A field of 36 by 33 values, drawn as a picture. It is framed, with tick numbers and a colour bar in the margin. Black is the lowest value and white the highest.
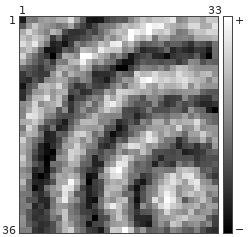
Average level on the scale: 50%. Odd rows or columns: none. Rings: centred on the bottom right. Slope: none. Mirror symmetry: none.
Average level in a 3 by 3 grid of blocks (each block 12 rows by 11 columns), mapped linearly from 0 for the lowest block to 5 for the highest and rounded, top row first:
234 / 220 / 005
